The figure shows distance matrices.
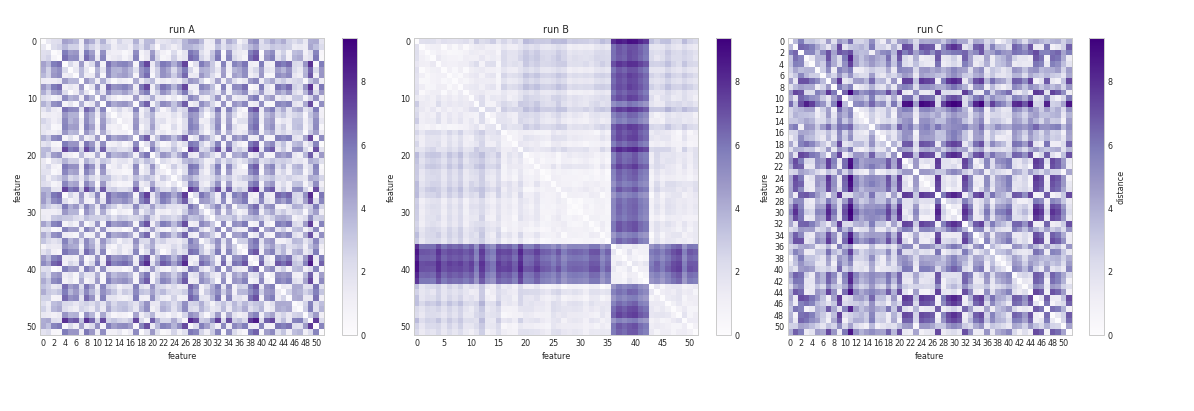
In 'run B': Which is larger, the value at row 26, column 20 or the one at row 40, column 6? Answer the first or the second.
the second
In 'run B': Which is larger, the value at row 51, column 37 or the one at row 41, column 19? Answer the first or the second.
the second
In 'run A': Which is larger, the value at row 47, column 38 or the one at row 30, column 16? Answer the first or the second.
the first
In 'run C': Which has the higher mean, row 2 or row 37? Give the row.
2
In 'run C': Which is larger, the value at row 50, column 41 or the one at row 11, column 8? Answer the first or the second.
the second
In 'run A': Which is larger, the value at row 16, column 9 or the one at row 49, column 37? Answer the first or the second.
the first
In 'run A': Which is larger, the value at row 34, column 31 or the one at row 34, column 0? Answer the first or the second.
the second
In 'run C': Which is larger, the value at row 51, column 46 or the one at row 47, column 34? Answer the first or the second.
the first
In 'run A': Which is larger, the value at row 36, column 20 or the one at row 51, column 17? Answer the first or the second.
the second
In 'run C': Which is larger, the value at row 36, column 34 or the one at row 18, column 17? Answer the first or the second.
the first
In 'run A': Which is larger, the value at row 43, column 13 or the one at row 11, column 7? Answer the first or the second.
the second
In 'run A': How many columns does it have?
52
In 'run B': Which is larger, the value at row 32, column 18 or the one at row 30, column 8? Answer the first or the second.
the second
